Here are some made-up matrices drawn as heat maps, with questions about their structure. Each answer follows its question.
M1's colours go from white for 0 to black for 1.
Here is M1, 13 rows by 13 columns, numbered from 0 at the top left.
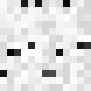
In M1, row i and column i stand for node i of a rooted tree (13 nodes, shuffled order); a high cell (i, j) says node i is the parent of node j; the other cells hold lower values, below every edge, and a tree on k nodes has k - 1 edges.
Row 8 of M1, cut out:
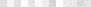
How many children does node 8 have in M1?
0
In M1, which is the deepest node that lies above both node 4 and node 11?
6
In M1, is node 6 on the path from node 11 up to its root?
yes
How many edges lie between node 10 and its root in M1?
0
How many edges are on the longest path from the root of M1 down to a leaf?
2
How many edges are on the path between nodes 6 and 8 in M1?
3
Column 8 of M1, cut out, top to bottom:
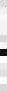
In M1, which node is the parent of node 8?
7
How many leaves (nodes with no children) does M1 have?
9
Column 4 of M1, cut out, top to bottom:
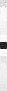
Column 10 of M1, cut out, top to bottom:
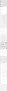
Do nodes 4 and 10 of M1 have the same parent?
no
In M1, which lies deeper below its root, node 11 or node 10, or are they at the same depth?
node 11
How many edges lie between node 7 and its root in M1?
1
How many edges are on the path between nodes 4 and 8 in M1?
4
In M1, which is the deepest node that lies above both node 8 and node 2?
7
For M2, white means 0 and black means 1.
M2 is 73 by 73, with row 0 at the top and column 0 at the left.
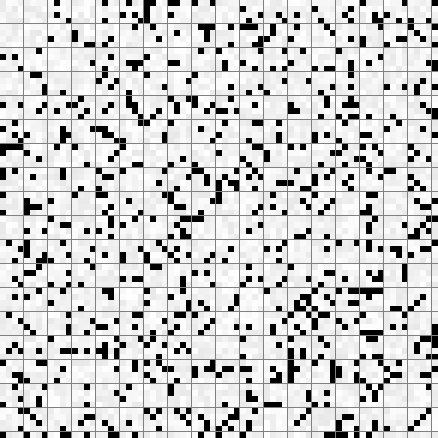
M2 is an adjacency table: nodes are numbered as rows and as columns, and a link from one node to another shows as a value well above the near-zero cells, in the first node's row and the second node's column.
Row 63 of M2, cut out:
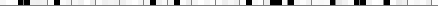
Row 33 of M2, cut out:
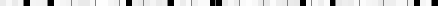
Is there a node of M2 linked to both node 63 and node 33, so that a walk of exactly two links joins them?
yes
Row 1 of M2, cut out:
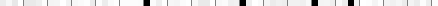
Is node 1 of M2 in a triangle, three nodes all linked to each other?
no
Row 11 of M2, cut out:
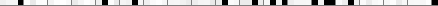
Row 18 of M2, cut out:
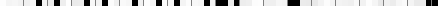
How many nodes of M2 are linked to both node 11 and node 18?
4
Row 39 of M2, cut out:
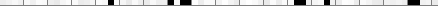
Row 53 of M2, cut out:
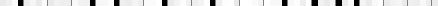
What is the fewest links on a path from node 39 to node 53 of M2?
3
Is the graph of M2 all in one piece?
yes
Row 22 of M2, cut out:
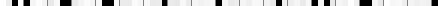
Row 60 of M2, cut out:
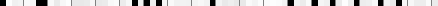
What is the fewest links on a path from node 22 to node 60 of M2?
1
